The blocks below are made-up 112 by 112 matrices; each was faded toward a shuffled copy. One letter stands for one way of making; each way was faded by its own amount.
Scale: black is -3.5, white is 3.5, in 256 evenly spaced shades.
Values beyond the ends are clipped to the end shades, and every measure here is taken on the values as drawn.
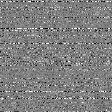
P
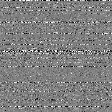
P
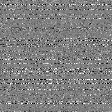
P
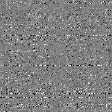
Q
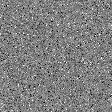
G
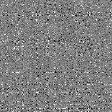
Q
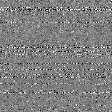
P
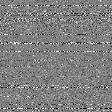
P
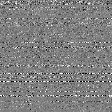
P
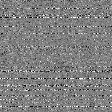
P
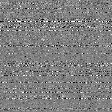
P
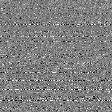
P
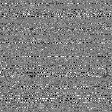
P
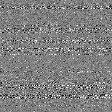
P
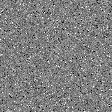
G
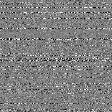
P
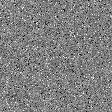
G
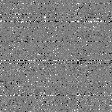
Q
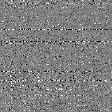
Q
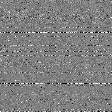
P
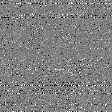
Q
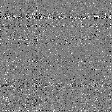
Q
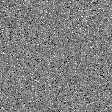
G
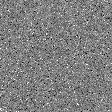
G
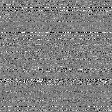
P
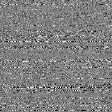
P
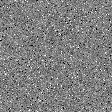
G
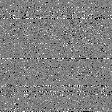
Q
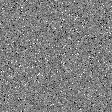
G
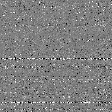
Q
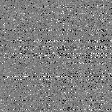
Q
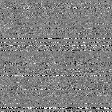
P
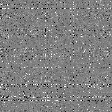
Q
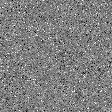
G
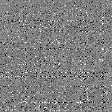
Q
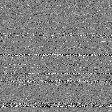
P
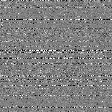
P
